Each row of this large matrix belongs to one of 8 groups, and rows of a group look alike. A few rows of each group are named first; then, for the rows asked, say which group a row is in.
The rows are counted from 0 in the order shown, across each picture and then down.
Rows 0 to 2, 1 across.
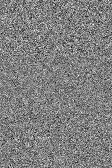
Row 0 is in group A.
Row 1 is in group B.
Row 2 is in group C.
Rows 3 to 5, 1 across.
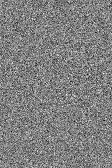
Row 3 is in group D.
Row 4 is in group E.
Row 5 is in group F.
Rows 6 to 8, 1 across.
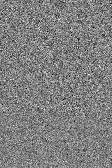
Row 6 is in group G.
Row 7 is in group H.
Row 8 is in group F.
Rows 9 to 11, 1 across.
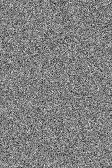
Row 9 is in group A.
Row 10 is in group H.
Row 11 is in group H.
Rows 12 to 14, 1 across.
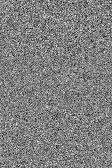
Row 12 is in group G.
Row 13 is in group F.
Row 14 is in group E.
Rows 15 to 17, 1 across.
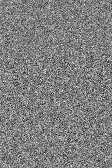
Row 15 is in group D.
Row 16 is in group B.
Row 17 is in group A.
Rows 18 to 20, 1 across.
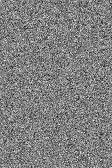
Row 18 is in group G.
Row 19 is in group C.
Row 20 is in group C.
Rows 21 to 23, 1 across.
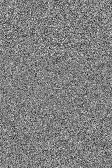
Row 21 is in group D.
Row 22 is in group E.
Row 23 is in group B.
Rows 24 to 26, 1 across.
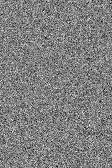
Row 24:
G
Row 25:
E
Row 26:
F
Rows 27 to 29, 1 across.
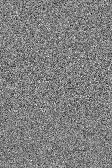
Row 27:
E
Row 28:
C
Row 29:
F
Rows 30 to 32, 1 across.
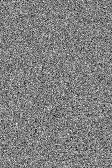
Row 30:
F
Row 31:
H
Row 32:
E
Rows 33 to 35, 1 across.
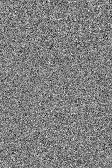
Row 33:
G
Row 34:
D
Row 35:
G
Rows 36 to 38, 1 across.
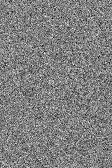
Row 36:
H
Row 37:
F
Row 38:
A
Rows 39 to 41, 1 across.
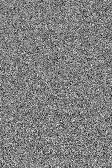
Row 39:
A
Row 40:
E
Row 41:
D
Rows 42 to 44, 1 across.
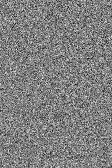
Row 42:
B
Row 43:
E
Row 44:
D
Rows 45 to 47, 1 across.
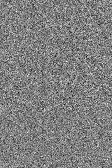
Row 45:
H
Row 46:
H
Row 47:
H
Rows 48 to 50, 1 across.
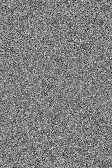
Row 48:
C
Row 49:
G
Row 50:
A
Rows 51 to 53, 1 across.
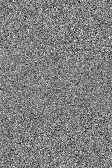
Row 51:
H
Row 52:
E
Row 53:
C
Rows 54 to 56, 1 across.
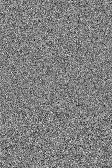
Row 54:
G
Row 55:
B
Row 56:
D
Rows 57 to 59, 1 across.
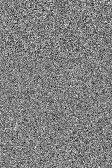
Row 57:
B
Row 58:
G
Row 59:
E
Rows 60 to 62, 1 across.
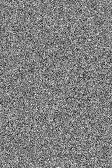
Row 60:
H
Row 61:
F
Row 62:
D
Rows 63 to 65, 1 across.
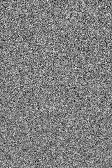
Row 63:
F
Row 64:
F
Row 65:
A
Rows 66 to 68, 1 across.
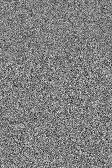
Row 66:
F
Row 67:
D
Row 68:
C
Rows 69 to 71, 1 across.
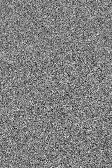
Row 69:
H
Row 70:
H
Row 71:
B
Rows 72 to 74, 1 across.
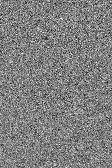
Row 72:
G
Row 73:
A
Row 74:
E
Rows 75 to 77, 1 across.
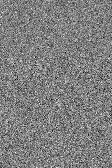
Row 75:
G
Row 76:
B
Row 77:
D
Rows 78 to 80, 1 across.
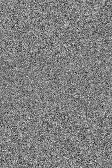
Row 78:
B
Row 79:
C
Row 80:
B
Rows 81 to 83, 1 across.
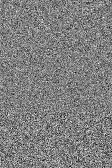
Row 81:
E
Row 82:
C
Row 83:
B
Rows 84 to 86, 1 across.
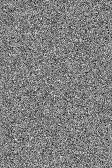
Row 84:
C
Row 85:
A
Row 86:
C
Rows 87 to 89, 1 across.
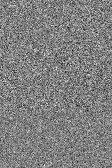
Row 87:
H
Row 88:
B
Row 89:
H
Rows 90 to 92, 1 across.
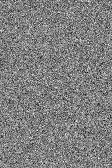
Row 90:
C
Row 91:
A
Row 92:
F
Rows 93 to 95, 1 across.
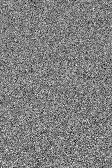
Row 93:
C
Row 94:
F
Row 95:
A
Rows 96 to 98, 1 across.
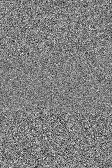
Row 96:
G
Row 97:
H
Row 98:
A
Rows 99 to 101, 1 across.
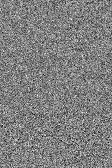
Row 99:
E
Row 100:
F
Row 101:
C
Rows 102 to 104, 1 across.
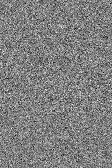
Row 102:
A
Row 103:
D
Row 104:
B
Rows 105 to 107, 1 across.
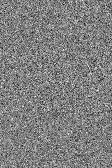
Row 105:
F
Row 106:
H
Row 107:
E
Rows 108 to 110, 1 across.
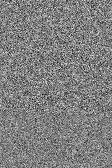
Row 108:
H
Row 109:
A
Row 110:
E
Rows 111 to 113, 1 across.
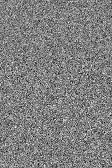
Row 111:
G
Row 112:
E
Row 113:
H
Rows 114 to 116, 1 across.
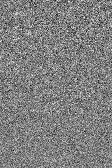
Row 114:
C
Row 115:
D
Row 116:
C
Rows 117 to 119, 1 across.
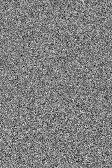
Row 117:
F
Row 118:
B
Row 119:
B
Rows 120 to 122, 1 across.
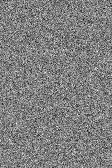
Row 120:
F
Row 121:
H
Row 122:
E
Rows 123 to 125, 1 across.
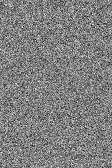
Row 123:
A
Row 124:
C
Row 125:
D
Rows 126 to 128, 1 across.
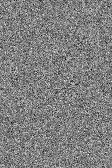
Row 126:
F
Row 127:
E
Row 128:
C
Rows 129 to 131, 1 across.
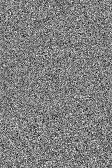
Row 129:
D
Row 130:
C
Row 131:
E
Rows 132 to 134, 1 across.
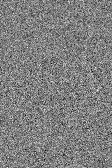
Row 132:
F
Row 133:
H
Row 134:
A
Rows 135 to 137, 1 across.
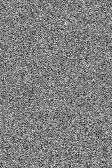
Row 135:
F
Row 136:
F
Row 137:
D
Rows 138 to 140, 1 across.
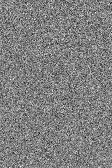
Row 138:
D
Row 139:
H
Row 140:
G
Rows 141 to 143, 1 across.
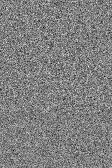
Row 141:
G
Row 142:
H
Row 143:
C
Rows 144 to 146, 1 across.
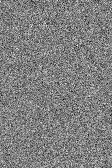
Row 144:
C
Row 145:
H
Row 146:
D
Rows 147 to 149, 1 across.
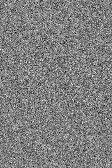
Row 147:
A
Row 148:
B
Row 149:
F
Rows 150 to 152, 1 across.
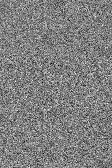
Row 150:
A
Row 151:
H
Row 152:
A
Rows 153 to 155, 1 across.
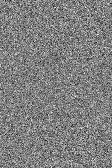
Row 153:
H
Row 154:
E
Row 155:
D
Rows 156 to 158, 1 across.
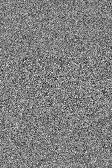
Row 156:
F
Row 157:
G
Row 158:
E
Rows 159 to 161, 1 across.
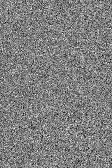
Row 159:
D
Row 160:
F
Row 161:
F
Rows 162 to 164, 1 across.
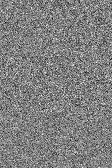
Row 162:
D
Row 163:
D
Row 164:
E
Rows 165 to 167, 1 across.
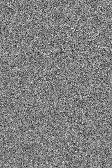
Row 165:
H
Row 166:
C
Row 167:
F
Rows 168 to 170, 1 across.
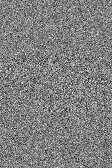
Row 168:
H
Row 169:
D
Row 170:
B
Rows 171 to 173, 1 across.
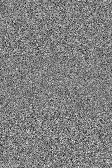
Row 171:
A
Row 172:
F
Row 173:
H
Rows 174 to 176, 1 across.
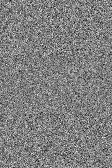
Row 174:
H
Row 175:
F
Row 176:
A
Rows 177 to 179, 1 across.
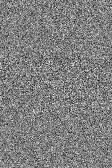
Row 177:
H
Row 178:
D
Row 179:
A
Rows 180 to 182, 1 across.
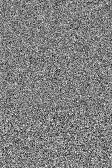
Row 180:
E
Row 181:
C
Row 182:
D
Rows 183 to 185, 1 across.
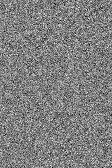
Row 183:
A
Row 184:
A
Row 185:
D
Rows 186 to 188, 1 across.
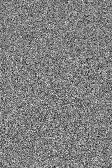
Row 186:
F
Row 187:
E
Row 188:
D
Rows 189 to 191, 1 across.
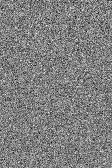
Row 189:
C
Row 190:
B
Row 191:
G
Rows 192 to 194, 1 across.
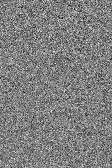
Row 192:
F
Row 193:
D
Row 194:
F
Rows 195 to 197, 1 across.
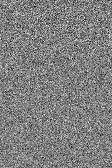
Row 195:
C
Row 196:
D
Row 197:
H
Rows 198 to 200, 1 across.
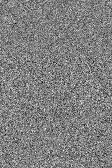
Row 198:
B
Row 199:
H
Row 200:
D
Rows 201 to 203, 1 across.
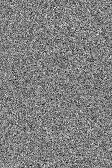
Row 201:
H
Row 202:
B
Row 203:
H
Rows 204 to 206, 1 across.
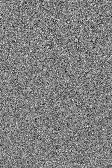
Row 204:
G
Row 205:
B
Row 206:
E
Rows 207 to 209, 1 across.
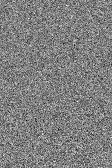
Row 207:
H
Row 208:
C
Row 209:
E
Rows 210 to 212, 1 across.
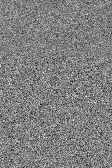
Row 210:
E
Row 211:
E
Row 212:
C
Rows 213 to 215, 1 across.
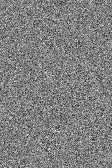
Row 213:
G
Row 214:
H
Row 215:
G
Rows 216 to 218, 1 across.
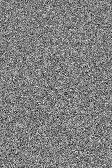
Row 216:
D
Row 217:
A
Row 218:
C
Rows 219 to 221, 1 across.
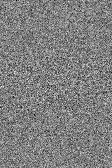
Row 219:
F
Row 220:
G
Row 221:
C
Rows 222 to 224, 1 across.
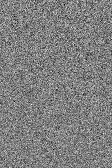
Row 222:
B
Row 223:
F
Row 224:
G
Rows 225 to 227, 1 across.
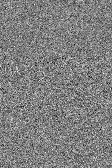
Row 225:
F
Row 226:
E
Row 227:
E
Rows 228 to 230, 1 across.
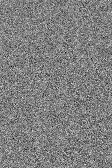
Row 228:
A
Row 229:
C
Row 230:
A
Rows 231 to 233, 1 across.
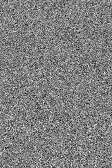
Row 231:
B
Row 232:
A
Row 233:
D
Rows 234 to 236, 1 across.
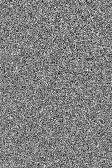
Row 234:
H
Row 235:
E
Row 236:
H
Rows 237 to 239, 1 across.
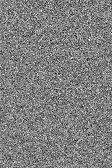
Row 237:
D
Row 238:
E
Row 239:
A
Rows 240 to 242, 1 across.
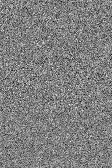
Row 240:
G
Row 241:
D
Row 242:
D
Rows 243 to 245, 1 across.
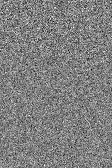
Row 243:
G
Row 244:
E
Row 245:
H
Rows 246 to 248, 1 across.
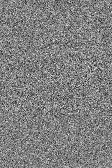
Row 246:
D
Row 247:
H
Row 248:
G
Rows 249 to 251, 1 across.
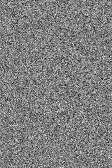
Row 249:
B
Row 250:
B
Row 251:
C
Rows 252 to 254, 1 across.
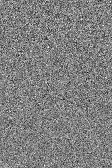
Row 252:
G
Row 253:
A
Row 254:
H
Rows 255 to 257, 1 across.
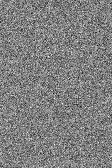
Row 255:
D
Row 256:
G
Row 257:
D
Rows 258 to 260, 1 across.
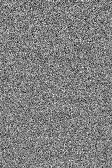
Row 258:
C
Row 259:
D
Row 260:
D
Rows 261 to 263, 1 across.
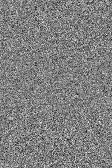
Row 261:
E
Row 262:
E
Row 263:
H
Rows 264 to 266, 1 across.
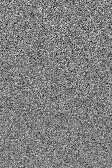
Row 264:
H
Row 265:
C
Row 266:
G
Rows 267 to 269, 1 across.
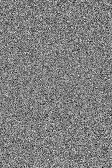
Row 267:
C
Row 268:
B
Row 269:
D
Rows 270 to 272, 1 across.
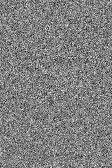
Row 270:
B
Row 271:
G
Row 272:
D
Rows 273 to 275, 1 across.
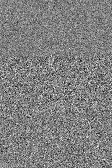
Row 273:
D
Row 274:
D
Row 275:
H
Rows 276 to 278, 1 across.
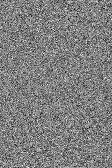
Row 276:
F
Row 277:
B
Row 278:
A
